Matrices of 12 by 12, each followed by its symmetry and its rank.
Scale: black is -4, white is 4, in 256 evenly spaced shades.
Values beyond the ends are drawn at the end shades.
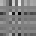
neither, rank one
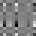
neither, rank one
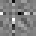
antisymmetric, rank two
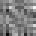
antisymmetric, rank two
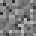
symmetric, full rank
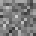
neither, full rank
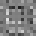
antisymmetric, rank two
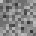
symmetric, full rank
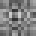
antisymmetric, rank two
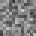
neither, full rank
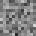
neither, full rank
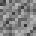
symmetric, full rank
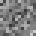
symmetric, full rank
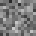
neither, full rank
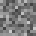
neither, full rank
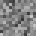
neither, full rank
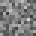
neither, full rank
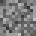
symmetric, full rank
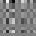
neither, rank one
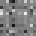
antisymmetric, rank two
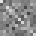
symmetric, full rank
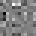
antisymmetric, rank two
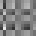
neither, rank one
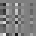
neither, rank one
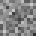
symmetric, full rank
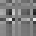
neither, rank one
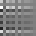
neither, rank one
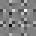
antisymmetric, rank two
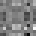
antisymmetric, rank two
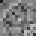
symmetric, full rank
